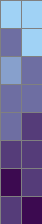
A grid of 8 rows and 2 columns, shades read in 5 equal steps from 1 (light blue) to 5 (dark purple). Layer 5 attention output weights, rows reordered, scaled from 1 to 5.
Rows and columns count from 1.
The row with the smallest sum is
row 1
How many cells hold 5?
2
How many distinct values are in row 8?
2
